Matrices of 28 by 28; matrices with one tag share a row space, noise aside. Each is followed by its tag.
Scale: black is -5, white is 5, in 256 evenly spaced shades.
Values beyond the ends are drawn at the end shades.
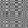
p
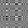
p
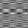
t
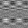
t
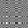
p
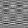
t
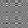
p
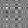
p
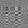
p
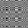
p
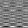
t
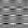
t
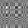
p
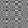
p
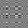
p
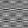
t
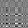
p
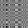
p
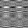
t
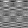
t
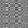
p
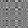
p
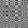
p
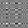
p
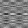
t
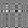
p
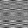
t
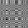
p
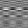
t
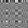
p
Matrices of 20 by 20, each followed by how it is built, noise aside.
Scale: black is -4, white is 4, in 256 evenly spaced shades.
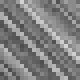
Toeplitz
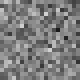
noise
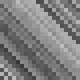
Toeplitz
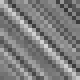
Toeplitz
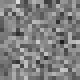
noise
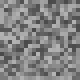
noise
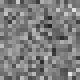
noise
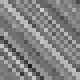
Toeplitz
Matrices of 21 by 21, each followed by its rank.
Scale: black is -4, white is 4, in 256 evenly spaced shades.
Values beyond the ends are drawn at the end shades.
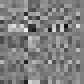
three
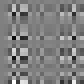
one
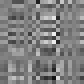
two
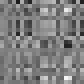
two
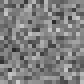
full rank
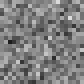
full rank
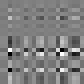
one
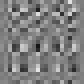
two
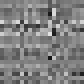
three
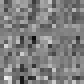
three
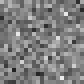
full rank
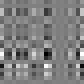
one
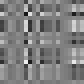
one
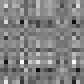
two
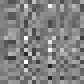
three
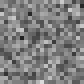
full rank
